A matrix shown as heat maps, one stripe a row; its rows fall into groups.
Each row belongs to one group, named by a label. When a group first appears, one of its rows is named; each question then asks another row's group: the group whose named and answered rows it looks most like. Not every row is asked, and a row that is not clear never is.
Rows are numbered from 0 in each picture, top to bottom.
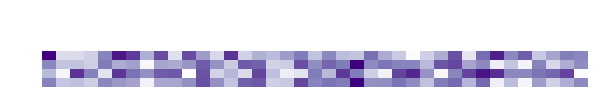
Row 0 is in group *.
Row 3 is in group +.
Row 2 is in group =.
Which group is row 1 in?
+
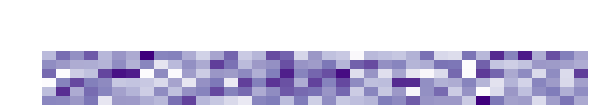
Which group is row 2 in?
*
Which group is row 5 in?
=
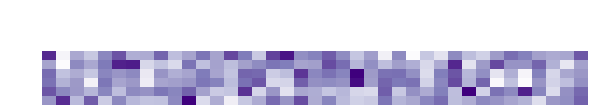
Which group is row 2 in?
+
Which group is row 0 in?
*
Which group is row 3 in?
+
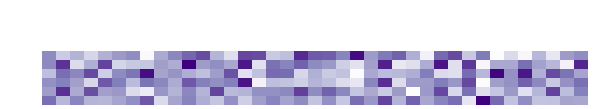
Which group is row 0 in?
+
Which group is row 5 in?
=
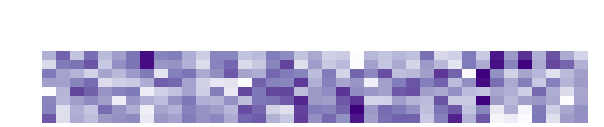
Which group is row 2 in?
=
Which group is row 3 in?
=
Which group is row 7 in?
+
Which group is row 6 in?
+
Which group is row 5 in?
=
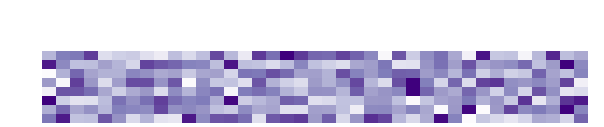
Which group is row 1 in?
*
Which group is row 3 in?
=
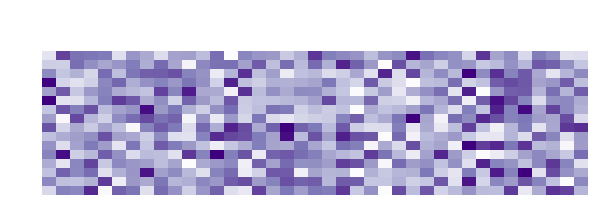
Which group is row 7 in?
=
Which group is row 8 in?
*
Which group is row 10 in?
=
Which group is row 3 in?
*
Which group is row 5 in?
*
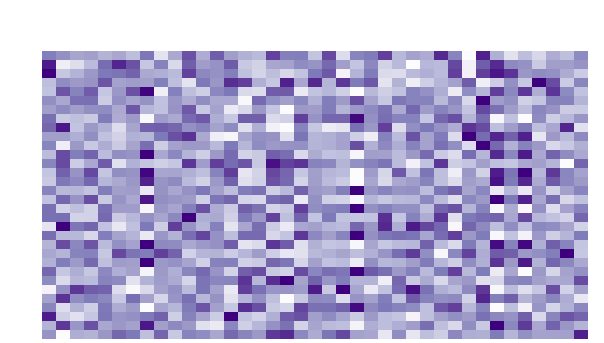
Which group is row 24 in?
+
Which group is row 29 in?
*
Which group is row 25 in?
*
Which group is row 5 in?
=
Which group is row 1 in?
*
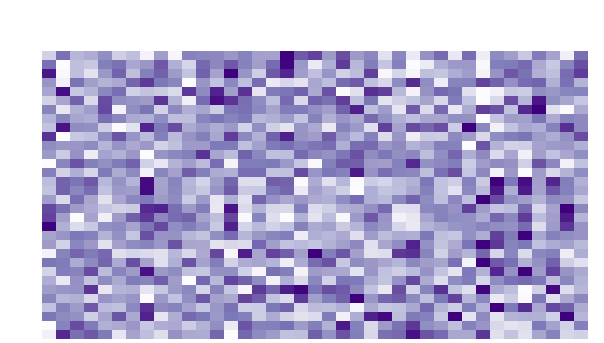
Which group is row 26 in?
=
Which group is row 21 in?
=
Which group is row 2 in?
*
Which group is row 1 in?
*
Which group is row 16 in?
=
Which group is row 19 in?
*
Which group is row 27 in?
+
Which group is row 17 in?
*
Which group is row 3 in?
=
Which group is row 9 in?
*
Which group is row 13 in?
+
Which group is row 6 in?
=
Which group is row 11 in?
+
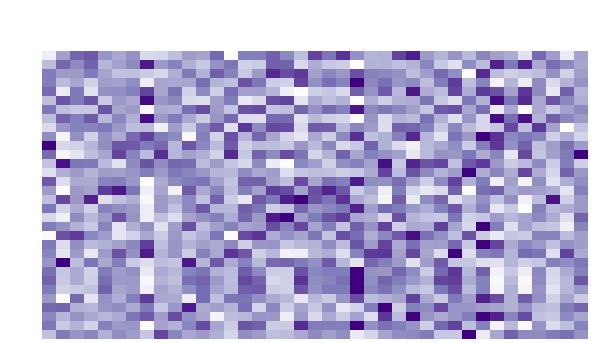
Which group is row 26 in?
+
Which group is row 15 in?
*
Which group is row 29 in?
=
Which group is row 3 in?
+
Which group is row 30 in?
+
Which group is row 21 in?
=
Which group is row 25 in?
+
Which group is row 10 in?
*
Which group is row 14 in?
+
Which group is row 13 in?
=
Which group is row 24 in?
+
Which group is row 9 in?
=
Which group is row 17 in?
+
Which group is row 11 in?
*
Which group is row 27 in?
=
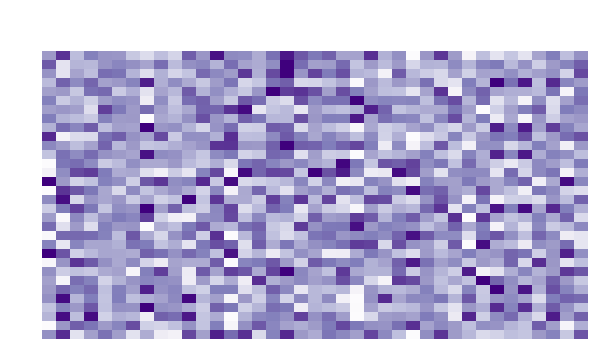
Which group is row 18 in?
=
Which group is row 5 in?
+
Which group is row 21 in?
=
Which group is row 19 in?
+
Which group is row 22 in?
*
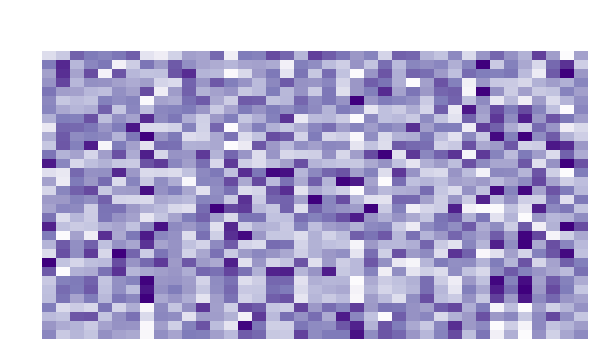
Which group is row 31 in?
+
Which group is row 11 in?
=
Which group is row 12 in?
*
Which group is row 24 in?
*
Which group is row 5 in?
+
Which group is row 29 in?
=
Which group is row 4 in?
=
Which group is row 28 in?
+
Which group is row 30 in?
+
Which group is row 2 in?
=
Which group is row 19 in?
*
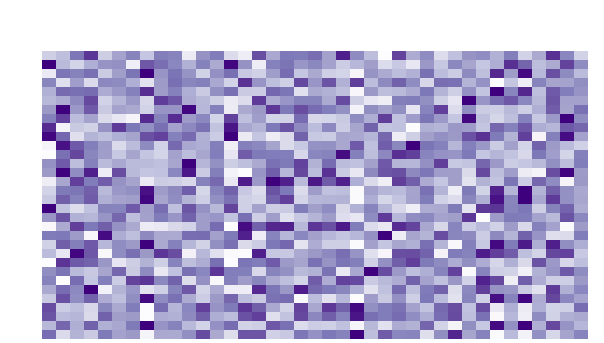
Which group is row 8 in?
*
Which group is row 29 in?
+
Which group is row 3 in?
+
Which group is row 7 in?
*
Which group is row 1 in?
*
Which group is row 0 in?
=
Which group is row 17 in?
*
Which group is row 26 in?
=
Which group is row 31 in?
+
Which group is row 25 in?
=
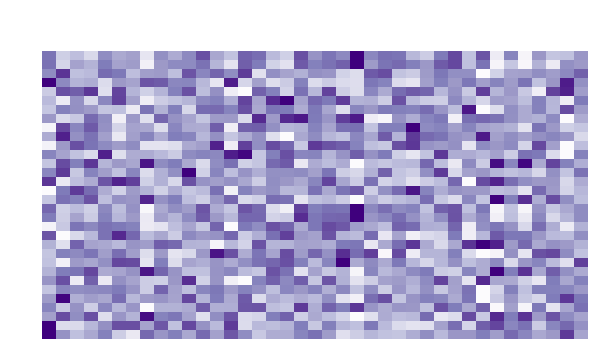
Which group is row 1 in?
+
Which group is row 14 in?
*
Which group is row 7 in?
=
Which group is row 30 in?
*
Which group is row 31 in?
*
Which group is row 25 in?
=
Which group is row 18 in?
+
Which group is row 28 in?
+
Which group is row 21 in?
=
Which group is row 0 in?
+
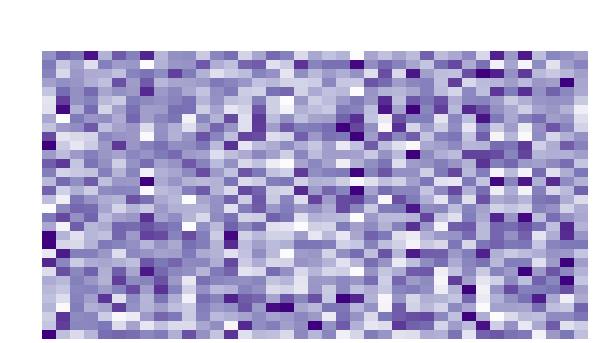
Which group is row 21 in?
*
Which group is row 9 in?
+
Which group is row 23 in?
*
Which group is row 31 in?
*
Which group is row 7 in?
=
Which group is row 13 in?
+
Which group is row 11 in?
=
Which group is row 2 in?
=
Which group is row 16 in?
=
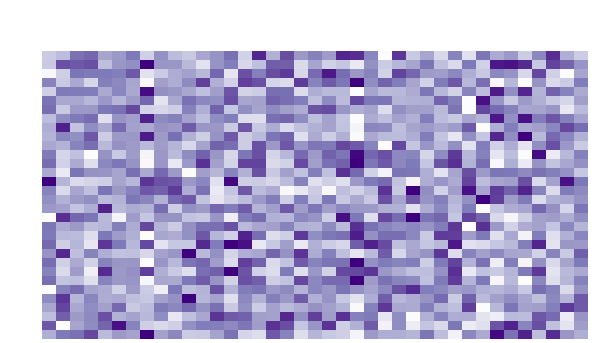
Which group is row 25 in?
+
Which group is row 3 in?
+
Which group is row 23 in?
+
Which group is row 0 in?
=
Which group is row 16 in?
=
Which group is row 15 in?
=
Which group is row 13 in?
=
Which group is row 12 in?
+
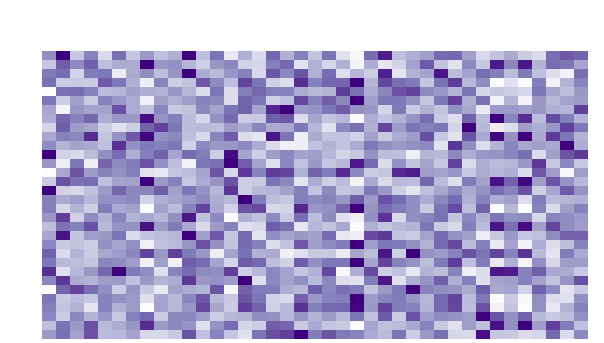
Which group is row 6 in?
*
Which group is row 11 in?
*
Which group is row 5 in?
+
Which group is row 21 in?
+
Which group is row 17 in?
+
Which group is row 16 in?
+
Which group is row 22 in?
=
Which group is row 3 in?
+
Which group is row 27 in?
+
